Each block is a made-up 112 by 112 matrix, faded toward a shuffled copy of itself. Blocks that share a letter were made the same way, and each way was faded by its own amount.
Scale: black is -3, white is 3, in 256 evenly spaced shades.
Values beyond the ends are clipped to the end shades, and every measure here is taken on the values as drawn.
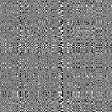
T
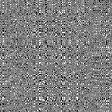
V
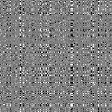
T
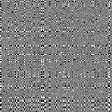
T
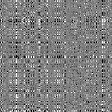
T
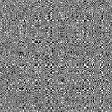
V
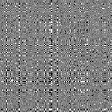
T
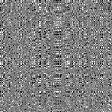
V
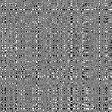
T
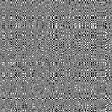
T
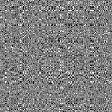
V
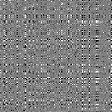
T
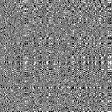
V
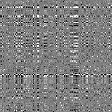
T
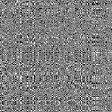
V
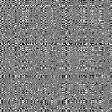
T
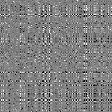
T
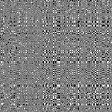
T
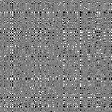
T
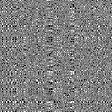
V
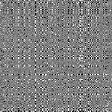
T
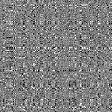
V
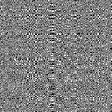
V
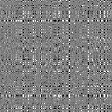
T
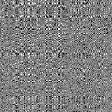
V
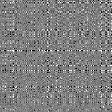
T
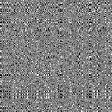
V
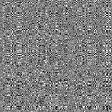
V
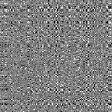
V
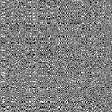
V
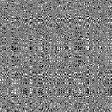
V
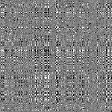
T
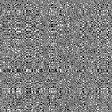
V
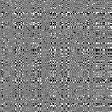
T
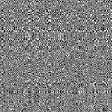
V
